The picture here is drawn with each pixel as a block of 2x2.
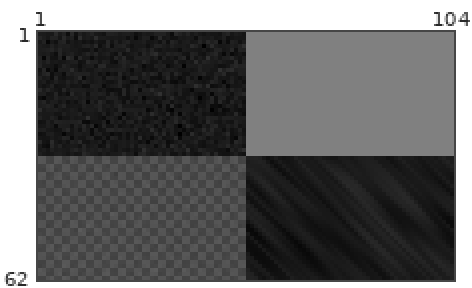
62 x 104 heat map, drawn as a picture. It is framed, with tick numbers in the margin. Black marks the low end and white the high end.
It is made of 2 by 2 panels. Panel 1,1: very low, fine-grained, faint in contrast. Panel 1,2: middling, flat. Panel 2,1: low, checkered, faint in contrast. Panel 2,2: very low, slanting down to the right, faint in contrast.
